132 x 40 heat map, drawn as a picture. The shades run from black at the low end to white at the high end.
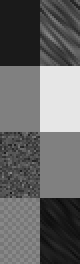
It is made of 4 by 2 panels. Panel 1,1: very low, flat. Panel 1,2: low, slanting down to the right. Panel 2,1: middling, flat. Panel 2,2: very high, flat. Panel 3,1: low, fine-grained. Panel 3,2: middling, flat. Panel 4,1: middling, checkered, faint in contrast. Panel 4,2: very low, slanting down to the right, faint in contrast.
